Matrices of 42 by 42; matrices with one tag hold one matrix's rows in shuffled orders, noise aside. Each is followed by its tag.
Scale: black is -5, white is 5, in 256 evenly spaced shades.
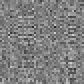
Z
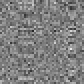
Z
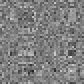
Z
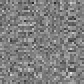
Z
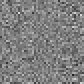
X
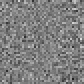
X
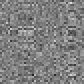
Z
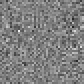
X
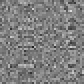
Z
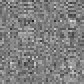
Z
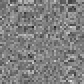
Z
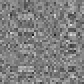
Z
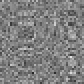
Z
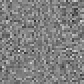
X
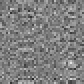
Z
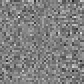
X
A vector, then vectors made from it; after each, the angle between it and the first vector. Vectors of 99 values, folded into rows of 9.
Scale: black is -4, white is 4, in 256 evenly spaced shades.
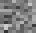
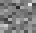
partly aligned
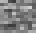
partly opposed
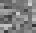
nearly parallel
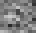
partly opposed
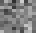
orthogonal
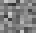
orthogonal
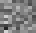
nearly opposite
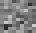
nearly opposite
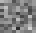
partly opposed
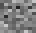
partly aligned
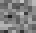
partly aligned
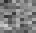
partly aligned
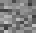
nearly opposite
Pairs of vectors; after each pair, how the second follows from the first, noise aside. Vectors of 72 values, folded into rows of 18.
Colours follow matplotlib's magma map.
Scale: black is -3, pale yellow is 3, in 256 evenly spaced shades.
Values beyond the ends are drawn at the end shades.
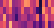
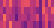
shrunk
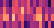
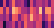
reversed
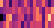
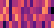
reversed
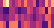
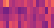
shrunk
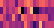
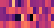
reversed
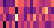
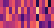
reversed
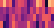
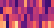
reversed
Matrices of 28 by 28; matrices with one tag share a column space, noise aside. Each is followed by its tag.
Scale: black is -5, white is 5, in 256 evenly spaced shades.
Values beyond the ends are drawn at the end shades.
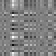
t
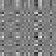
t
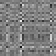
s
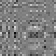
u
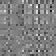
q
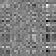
s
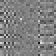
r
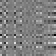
r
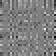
t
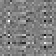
r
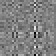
u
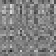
q
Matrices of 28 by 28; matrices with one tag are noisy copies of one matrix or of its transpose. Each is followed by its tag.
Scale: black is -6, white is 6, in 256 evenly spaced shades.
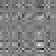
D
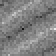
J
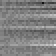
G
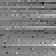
G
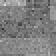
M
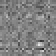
D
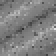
J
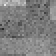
M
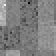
M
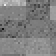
M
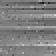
G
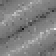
J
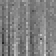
G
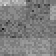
M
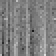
G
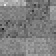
M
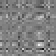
D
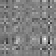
D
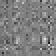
D
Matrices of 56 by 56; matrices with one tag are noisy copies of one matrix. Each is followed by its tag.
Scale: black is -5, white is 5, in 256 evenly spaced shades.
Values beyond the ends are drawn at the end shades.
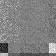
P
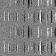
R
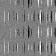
R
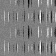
R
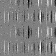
R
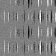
R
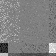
P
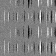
R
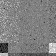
P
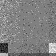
P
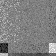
P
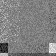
P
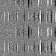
R
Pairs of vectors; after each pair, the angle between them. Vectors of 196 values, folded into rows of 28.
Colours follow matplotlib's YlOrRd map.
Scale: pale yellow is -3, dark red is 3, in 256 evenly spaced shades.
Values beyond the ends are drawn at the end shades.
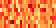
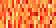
orthogonal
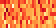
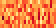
partly opposed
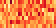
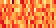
partly opposed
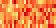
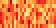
nearly opposite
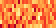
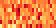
nearly opposite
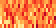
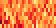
nearly opposite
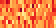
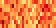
orthogonal
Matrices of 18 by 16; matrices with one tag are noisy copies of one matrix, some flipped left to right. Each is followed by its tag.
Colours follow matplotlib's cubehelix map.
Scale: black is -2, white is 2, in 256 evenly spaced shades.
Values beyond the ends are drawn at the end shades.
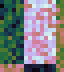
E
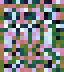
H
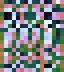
H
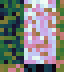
E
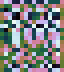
H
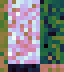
E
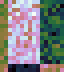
E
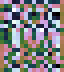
H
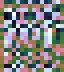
H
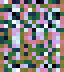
H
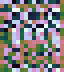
H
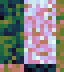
E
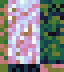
E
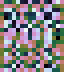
H
